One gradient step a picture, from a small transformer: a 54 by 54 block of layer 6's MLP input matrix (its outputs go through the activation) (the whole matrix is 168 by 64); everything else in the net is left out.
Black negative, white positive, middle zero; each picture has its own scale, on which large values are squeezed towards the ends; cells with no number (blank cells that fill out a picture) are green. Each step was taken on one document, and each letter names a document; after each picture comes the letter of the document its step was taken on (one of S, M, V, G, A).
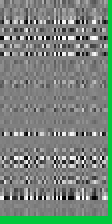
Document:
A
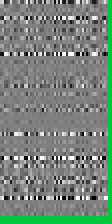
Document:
A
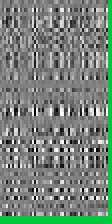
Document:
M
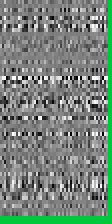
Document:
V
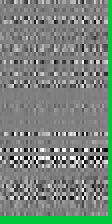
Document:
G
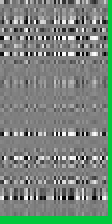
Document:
A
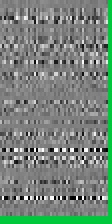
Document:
G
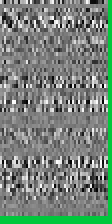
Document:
V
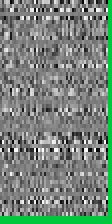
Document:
M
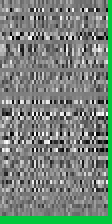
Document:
M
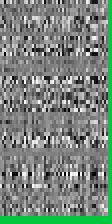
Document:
V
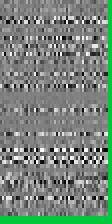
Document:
G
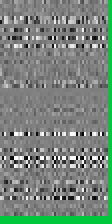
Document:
A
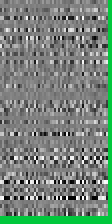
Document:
G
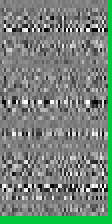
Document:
V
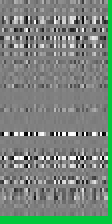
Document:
A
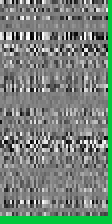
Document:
M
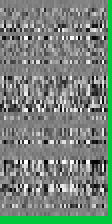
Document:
V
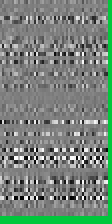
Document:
G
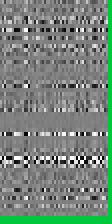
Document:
A
